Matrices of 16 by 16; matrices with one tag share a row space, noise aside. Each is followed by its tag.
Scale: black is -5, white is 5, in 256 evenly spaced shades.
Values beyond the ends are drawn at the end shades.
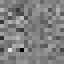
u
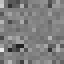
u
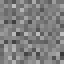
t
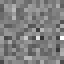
t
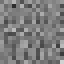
t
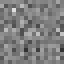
t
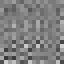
t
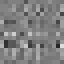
t
